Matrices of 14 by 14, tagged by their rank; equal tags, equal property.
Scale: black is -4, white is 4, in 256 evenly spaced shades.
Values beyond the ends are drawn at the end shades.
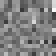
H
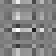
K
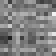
H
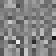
H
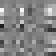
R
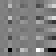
K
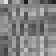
R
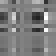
K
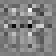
R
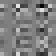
R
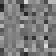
H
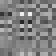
R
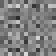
H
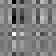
K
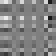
K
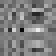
R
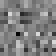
H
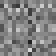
H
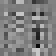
R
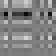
K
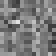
H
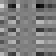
K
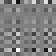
K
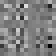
R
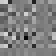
R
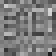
H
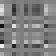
K
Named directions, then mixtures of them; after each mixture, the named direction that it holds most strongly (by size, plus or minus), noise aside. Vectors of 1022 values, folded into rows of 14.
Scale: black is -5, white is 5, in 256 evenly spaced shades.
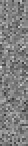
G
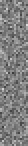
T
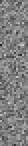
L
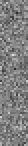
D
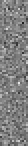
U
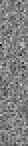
L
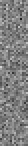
G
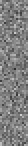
D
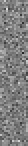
U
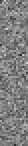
L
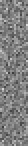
T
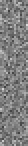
T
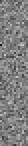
L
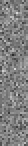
D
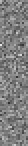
L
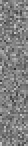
D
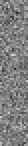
D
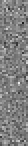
U
